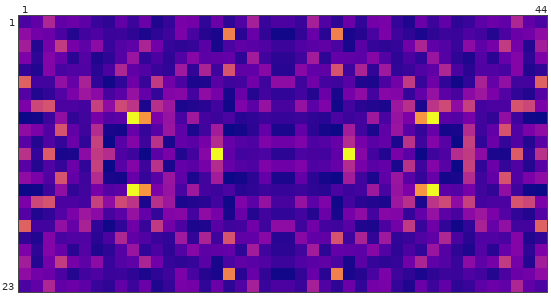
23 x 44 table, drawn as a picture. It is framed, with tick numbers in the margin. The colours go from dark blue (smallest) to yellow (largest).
The texture is fine-grained noise. There are no regular stripes. On average the colour sits 20% of the way up the scale. No overall slope runs across the table. It mirrors both left to right and top to bottom.
